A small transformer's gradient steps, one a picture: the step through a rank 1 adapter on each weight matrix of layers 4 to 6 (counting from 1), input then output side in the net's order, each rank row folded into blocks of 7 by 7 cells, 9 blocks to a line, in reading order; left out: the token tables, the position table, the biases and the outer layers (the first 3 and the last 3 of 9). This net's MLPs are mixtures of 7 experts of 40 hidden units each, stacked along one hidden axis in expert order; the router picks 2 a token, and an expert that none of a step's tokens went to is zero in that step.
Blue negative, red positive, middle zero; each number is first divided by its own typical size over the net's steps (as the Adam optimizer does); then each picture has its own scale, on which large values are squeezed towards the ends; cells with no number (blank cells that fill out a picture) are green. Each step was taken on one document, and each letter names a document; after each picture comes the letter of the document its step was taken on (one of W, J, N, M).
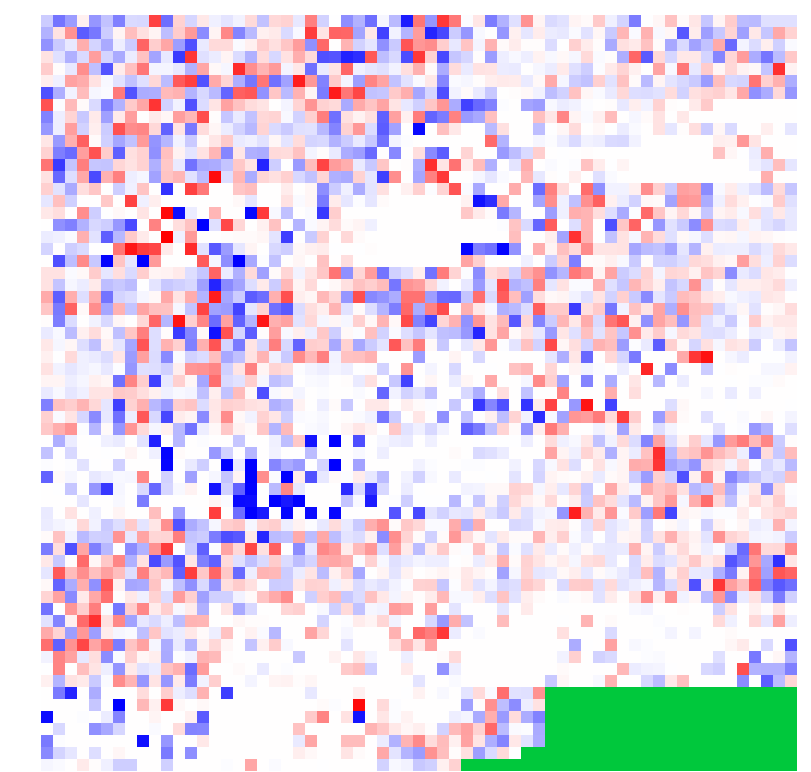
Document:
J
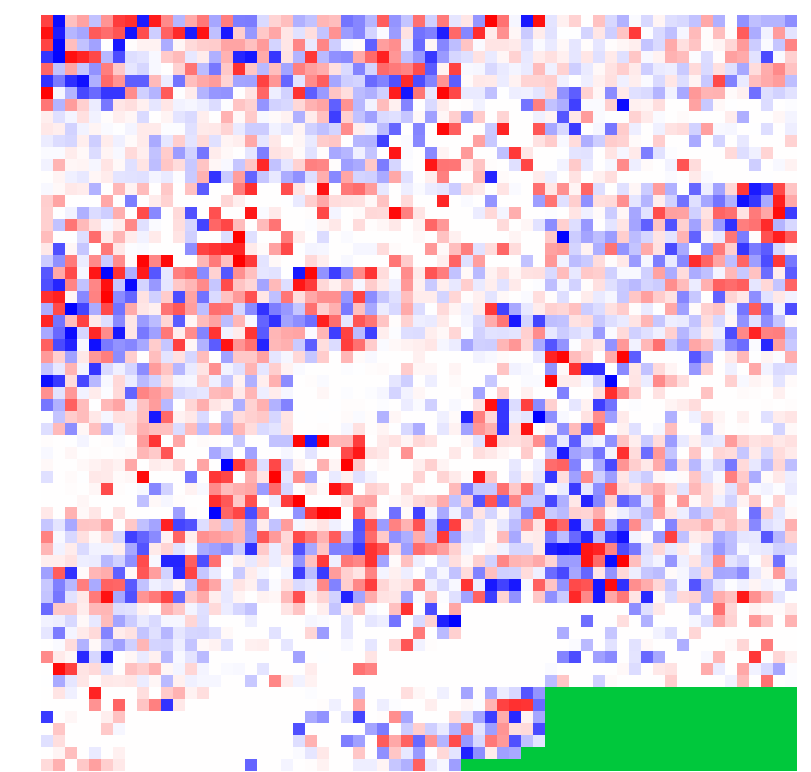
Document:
J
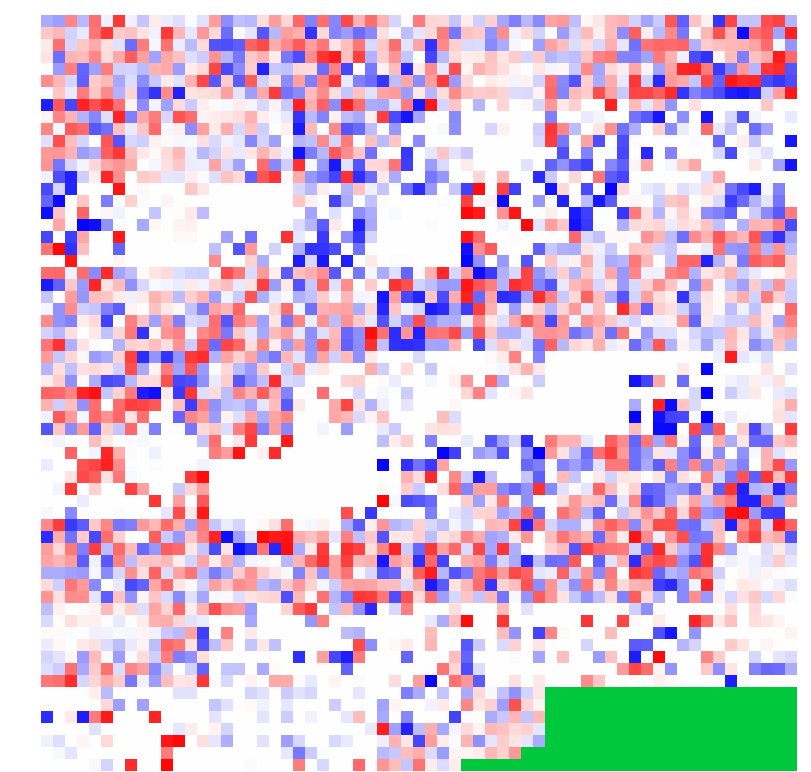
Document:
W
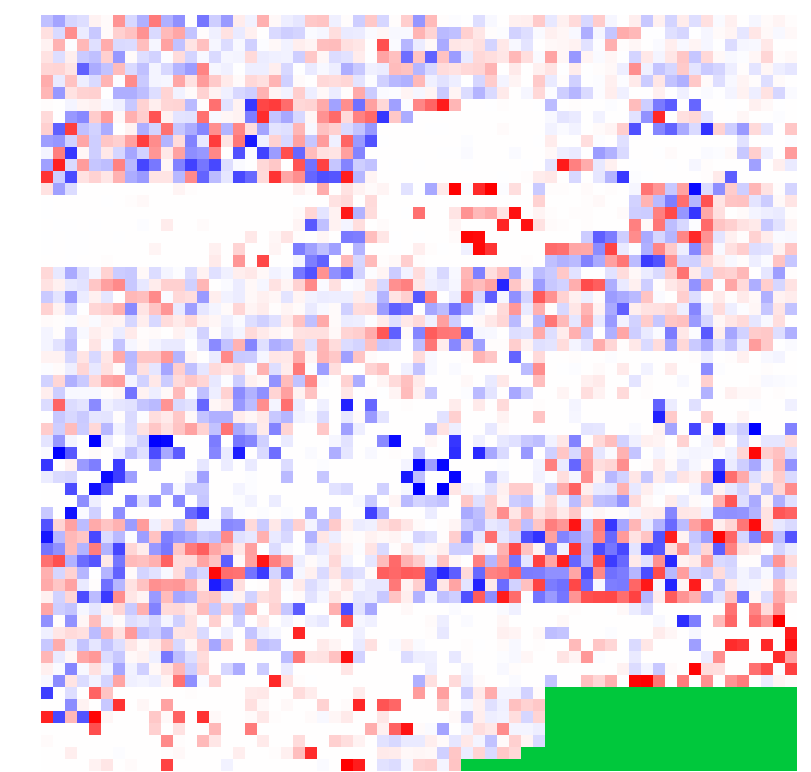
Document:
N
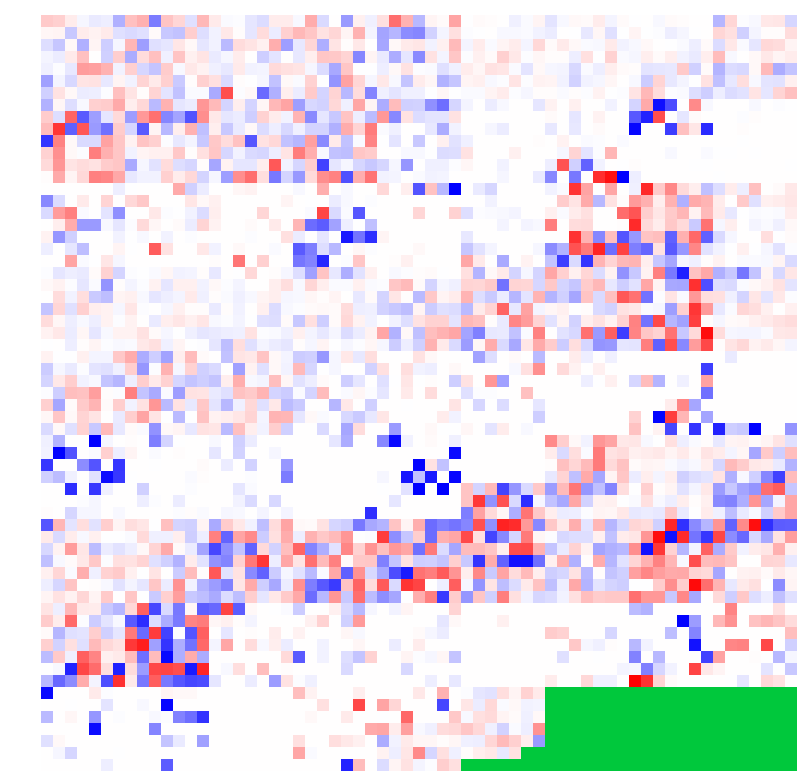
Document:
N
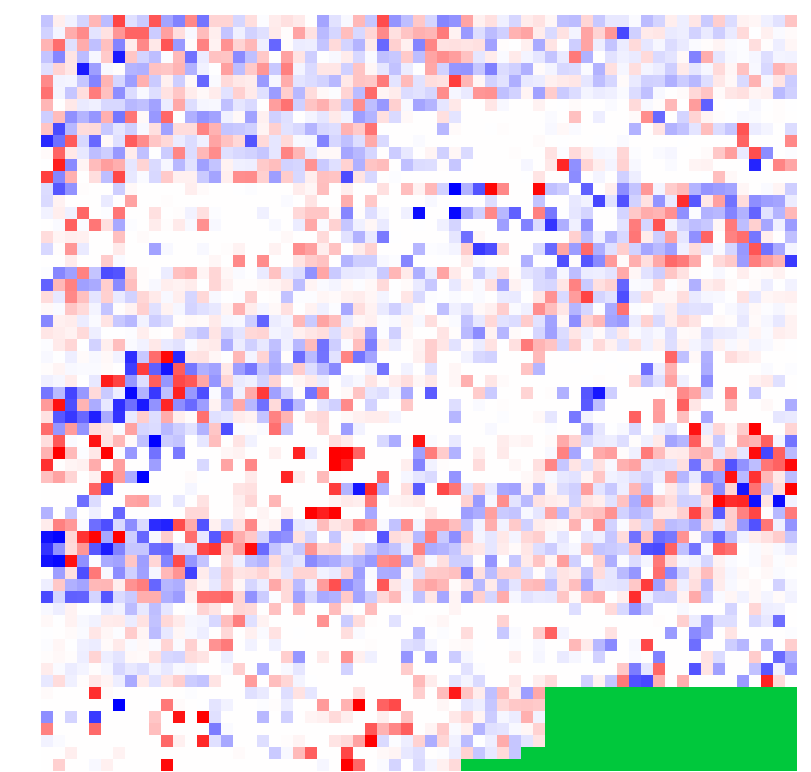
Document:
N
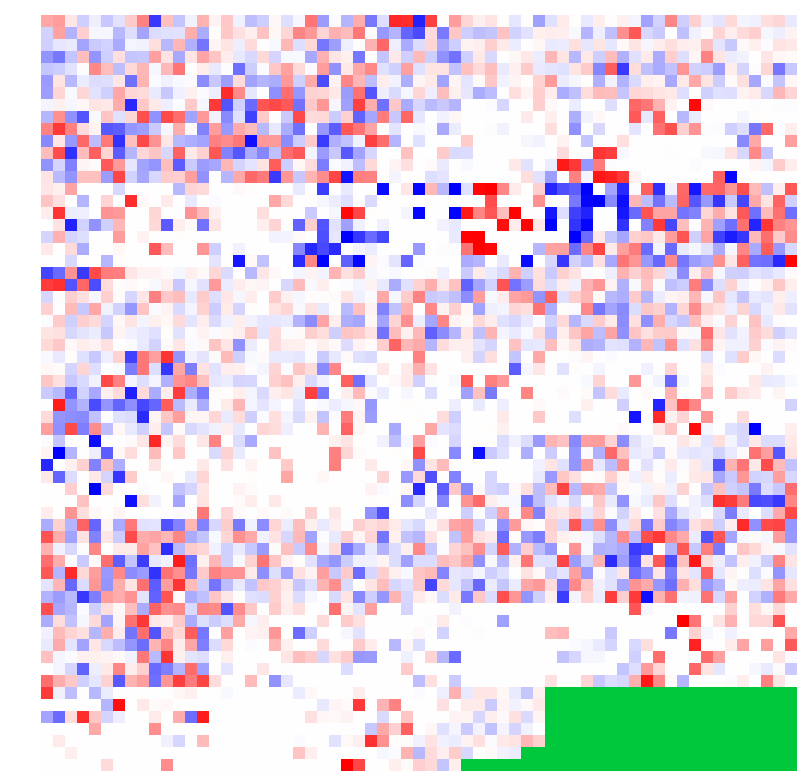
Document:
N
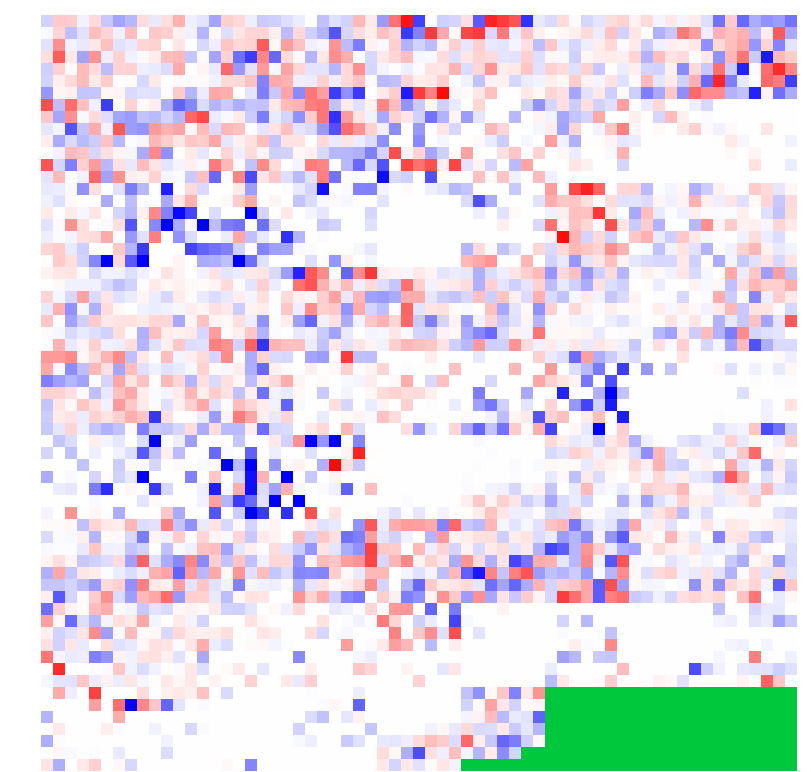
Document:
J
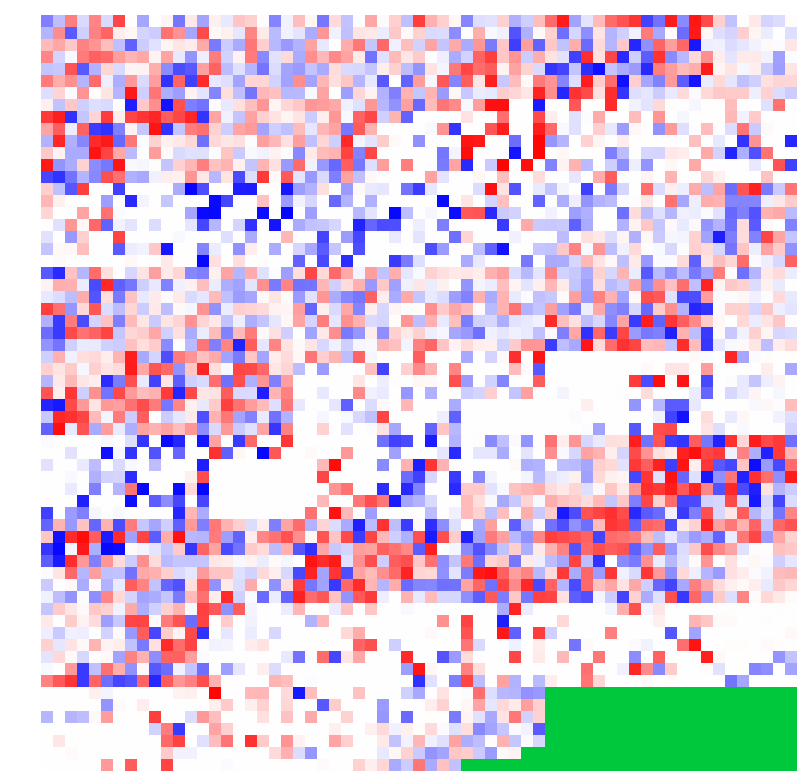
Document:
W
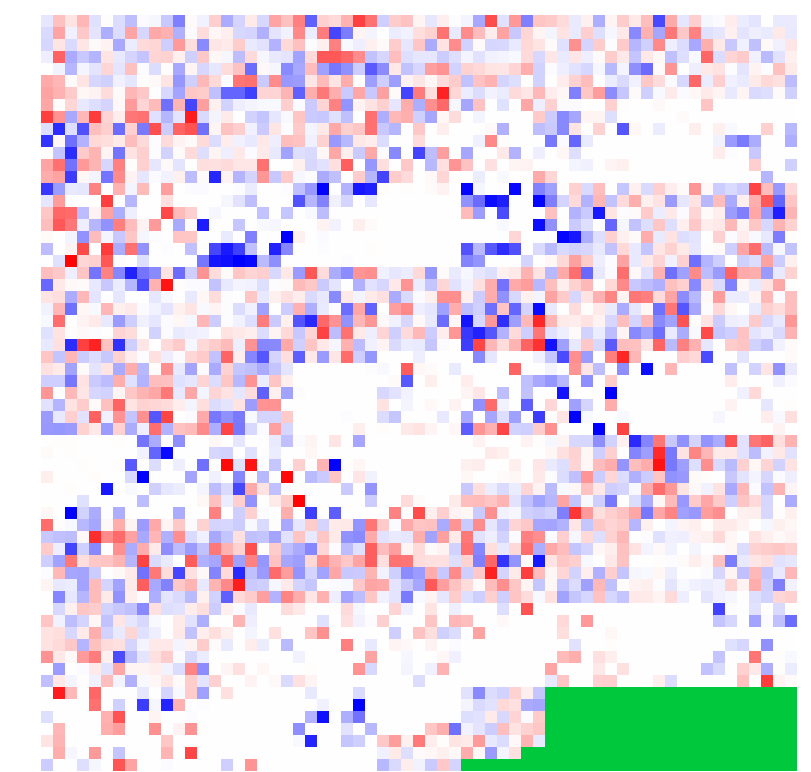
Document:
J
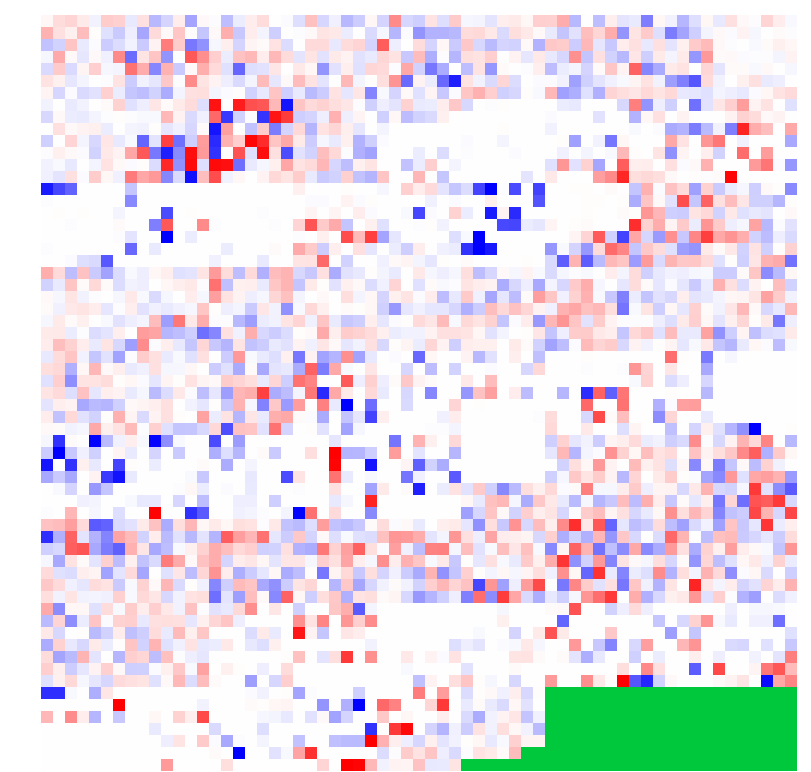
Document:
N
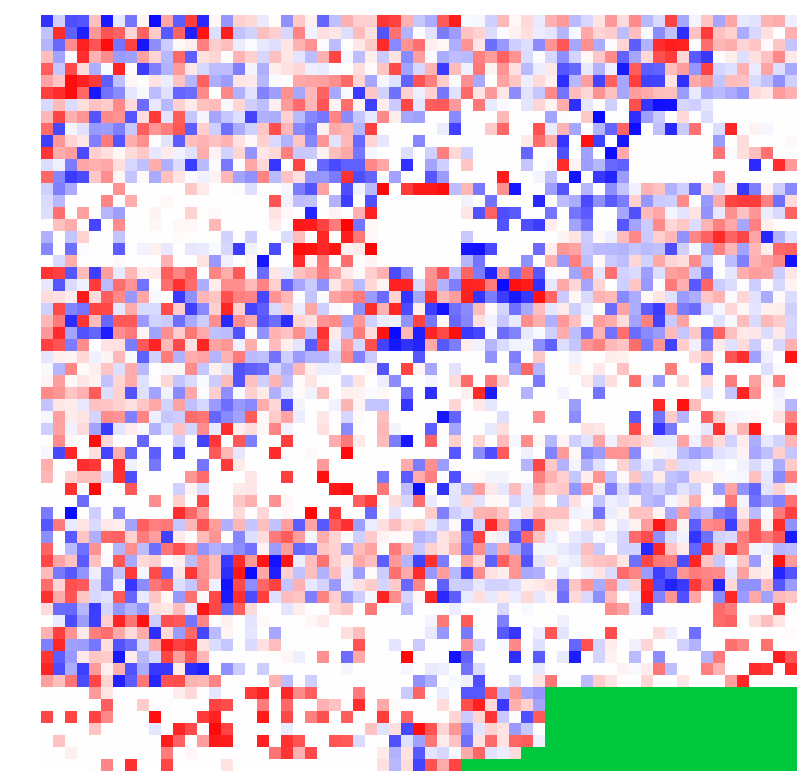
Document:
W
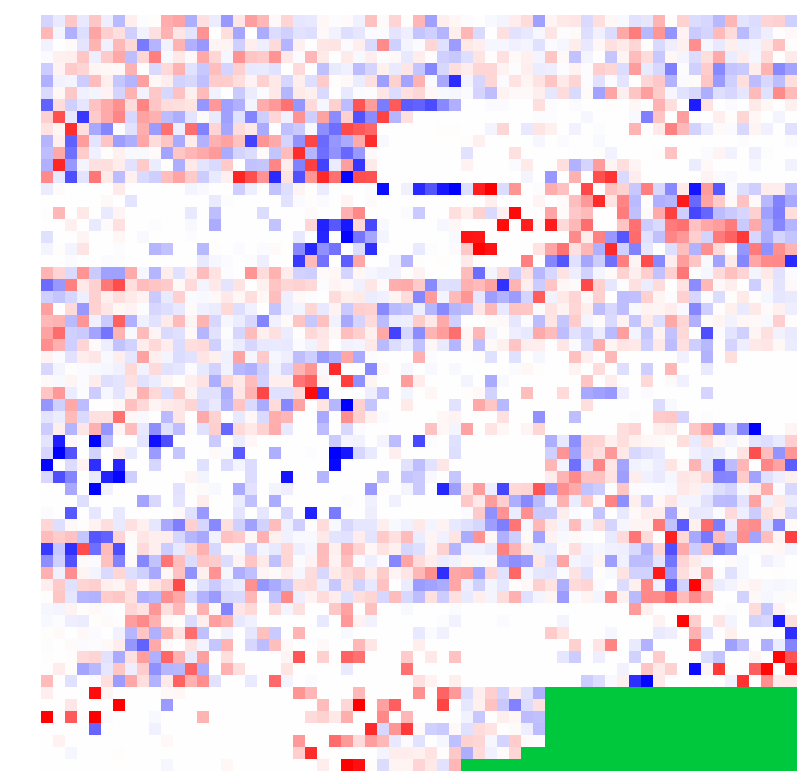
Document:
N
